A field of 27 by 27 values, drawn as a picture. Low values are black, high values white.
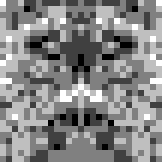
There is no overall slope. The left and right halves mirror each other. No single row or column stands out from its neighbours.
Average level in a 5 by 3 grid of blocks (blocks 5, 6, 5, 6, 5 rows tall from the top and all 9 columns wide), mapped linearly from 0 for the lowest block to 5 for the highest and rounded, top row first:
444 | 404 | 545 | 525 | 424
